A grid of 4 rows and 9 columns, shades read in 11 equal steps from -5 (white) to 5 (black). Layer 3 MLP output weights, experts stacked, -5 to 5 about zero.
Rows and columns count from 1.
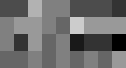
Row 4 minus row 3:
1 -2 1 0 0 -3 -3 -2 -6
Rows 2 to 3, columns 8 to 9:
-1 -1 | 3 5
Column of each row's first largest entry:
9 5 9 1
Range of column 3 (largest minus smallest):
2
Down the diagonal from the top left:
2 -1 -1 1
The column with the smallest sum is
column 3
